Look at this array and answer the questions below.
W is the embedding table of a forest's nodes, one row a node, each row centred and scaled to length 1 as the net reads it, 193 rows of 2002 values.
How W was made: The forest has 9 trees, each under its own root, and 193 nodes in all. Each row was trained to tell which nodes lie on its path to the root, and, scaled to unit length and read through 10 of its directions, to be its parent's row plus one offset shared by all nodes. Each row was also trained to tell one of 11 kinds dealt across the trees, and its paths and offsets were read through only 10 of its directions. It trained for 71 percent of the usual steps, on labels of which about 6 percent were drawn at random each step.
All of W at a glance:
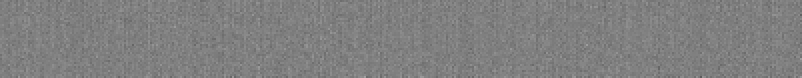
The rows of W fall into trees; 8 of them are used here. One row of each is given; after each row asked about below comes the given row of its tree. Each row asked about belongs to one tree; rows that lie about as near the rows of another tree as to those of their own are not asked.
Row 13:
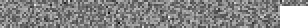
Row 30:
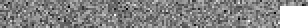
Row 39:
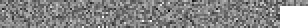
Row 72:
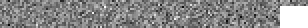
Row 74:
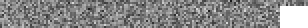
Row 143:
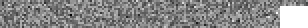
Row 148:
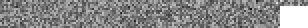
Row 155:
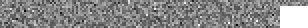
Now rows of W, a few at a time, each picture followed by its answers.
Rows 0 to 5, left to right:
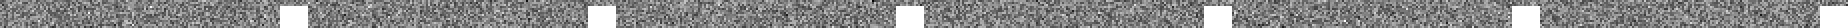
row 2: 148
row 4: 30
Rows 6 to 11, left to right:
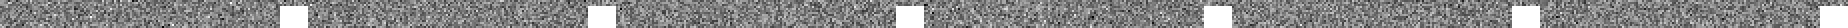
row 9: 72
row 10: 72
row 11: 148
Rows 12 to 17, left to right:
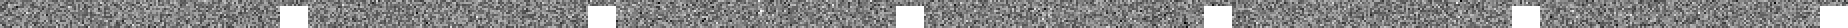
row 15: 72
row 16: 30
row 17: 30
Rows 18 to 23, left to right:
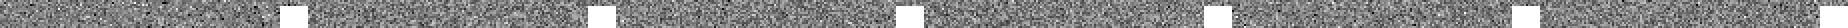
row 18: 13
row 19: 30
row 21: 143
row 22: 155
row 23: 148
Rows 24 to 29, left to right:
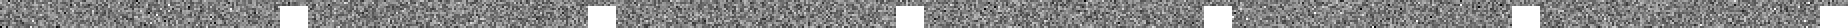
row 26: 30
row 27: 72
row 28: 148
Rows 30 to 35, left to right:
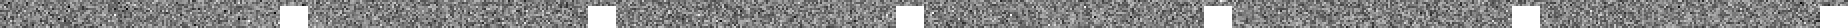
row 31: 74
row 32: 30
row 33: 13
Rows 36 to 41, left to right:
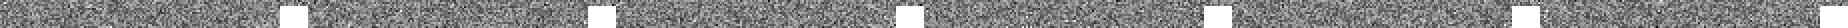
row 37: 148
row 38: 30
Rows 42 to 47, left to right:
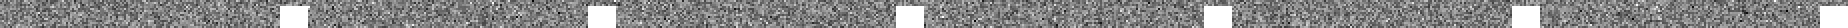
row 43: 143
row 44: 155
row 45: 74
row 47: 13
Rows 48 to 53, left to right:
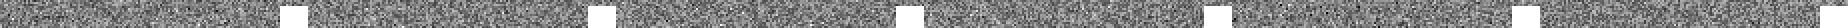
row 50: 148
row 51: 13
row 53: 155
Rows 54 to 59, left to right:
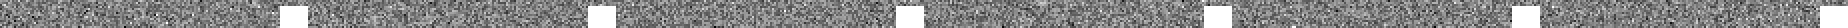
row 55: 72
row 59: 74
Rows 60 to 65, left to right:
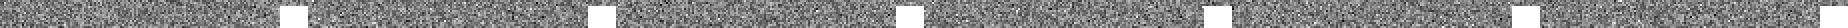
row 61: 13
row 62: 155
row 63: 13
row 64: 13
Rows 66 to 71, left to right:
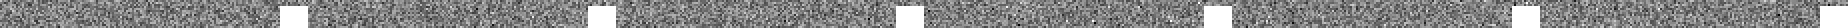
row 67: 30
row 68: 13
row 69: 155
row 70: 30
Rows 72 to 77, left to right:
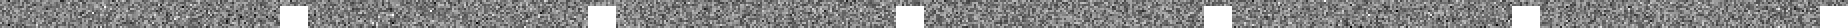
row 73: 30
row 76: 148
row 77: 72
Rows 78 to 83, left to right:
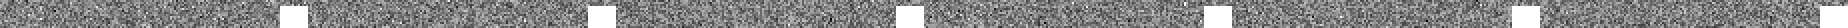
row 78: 74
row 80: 155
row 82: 143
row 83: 13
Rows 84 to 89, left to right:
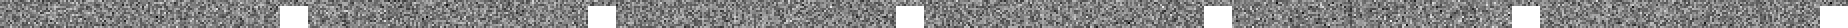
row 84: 155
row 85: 13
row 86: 72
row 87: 72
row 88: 30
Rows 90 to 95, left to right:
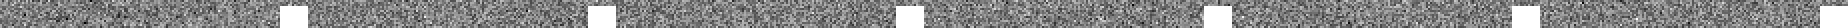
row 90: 30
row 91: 72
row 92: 148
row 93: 155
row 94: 13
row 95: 72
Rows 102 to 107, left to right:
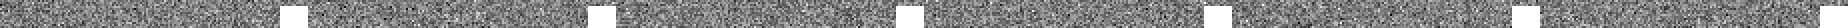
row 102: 155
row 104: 155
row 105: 72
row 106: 143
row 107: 148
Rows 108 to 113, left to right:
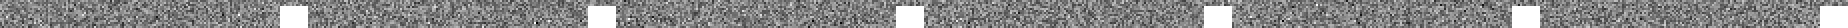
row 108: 143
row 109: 74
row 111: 13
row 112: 74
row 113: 30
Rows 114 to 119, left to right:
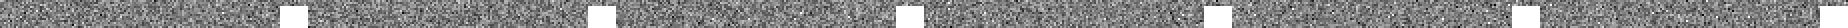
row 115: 155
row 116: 30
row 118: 74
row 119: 13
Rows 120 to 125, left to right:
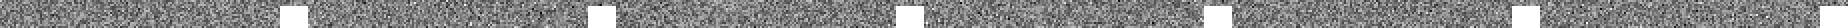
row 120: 30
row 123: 74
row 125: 148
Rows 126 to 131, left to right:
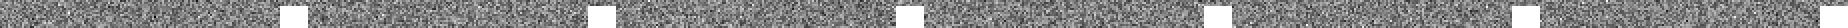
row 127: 13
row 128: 72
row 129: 74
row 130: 13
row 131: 74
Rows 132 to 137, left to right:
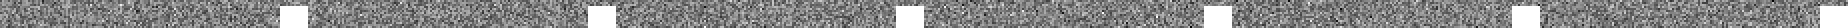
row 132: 148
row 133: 13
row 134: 13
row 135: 155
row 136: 30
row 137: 143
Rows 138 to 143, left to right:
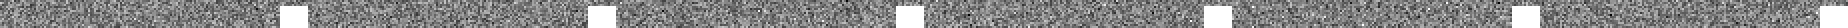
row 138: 72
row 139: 72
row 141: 72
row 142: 30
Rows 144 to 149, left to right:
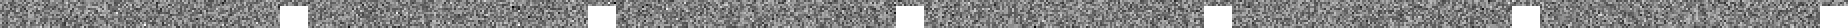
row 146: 148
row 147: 72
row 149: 13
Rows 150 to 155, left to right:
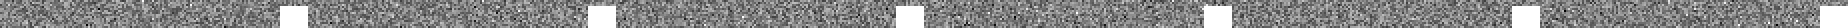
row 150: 148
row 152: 148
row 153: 74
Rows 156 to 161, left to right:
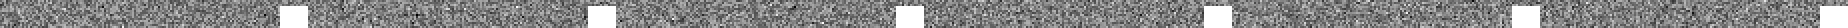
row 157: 72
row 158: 148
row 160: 143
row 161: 39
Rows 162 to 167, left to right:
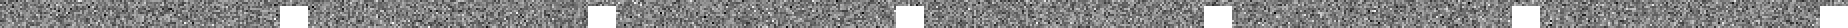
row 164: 74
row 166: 155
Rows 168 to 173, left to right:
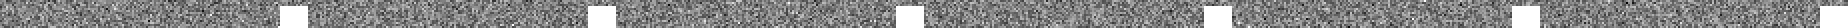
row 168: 13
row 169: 72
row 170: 72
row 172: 13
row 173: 148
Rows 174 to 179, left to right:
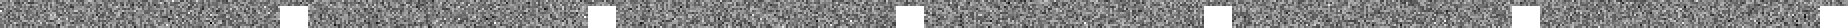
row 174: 72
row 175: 30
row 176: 72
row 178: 13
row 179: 74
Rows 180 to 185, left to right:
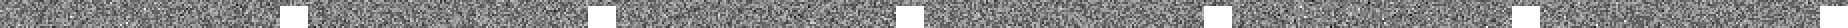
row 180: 148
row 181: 13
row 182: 39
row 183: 72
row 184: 72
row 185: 74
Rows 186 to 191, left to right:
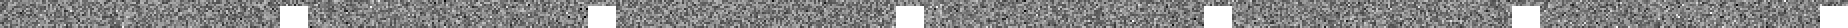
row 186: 148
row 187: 155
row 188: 148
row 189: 72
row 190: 13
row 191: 13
